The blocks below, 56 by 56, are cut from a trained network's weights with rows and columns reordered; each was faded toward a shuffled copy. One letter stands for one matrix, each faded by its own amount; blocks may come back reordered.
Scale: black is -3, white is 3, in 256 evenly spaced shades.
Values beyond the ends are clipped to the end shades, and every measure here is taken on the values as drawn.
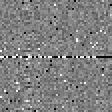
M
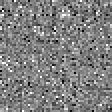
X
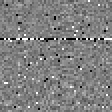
M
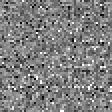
X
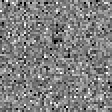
X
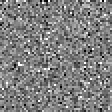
X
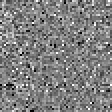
X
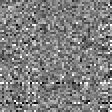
M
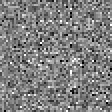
X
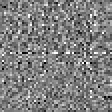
M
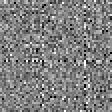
M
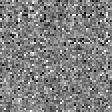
X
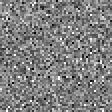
X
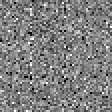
X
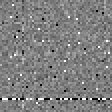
M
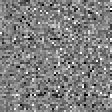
X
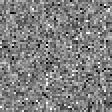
X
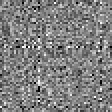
M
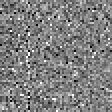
X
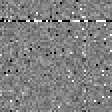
M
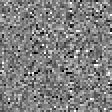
X
